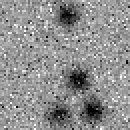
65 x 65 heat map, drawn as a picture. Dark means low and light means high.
No regular stripes run through it. Four dips sink into the field. No row or column stands out.
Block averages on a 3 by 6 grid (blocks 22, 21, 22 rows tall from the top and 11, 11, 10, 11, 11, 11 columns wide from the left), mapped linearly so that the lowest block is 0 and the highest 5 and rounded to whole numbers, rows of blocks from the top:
553155
554145
551105
